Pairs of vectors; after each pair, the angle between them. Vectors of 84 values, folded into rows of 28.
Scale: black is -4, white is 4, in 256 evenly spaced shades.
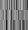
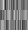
partly aligned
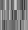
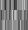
nearly opposite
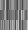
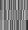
partly opposed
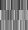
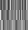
partly aligned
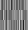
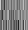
partly aligned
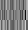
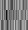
partly aligned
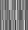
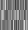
orthogonal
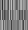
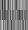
nearly parallel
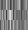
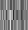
nearly parallel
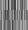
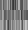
partly aligned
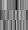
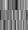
nearly parallel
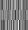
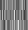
partly aligned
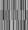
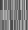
nearly opposite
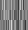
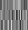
orthogonal
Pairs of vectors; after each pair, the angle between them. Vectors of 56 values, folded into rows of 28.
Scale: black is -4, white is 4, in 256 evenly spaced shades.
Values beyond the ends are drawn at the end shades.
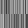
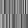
partly aligned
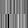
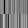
partly aligned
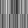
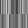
nearly parallel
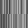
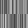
orthogonal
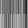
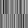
orthogonal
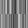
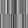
nearly parallel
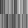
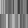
nearly opposite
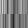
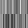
partly aligned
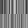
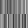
orthogonal
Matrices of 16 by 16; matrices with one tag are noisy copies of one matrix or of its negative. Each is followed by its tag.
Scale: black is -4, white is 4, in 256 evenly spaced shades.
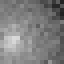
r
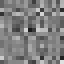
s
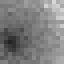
r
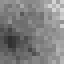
r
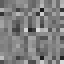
s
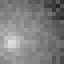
r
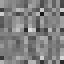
s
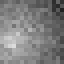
r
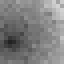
r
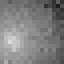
r
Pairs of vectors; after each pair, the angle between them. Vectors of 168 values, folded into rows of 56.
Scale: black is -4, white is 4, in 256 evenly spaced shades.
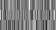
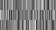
partly aligned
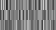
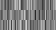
orthogonal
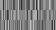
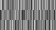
orthogonal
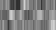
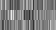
partly aligned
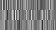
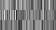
partly aligned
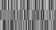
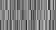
orthogonal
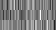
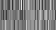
partly aligned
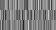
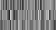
orthogonal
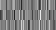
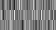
partly opposed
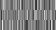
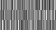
partly aligned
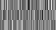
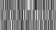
partly opposed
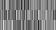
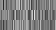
partly opposed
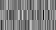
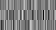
nearly parallel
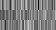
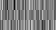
orthogonal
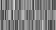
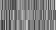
orthogonal
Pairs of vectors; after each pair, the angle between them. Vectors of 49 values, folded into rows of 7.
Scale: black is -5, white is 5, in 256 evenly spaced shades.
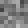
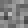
orthogonal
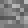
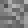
nearly parallel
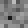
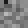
partly aligned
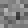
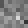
partly opposed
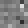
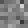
nearly parallel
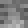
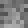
nearly parallel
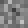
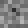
nearly parallel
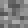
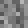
orthogonal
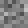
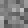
orthogonal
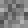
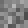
orthogonal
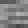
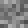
partly opposed
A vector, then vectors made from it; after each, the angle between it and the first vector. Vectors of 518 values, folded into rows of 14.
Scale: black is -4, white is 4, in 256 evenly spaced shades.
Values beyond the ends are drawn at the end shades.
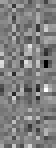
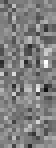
nearly opposite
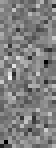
partly aligned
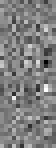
nearly parallel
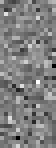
orthogonal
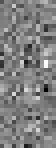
nearly opposite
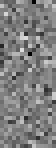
partly opposed
